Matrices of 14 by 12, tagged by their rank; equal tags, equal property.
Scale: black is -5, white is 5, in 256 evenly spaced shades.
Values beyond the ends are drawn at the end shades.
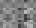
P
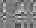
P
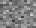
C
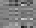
P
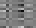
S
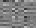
P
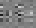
P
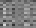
P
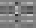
S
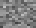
C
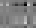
S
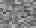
C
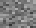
C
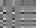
S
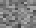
C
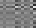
S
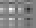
S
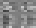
P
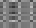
S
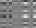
S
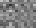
P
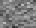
C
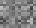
P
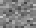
C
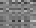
P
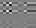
S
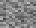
C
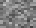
C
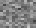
C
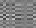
S
